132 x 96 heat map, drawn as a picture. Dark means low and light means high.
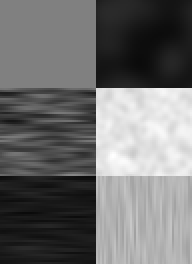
It is made of 3 by 2 panels. Panel 1,1: middling, flat. Panel 1,2: very low, smooth, faint in contrast. Panel 2,1: low, streaked across. Panel 2,2: very high, blotchy, faint in contrast. Panel 3,1: very low, streaked across, faint in contrast. Panel 3,2: high, streaked downward, faint in contrast.
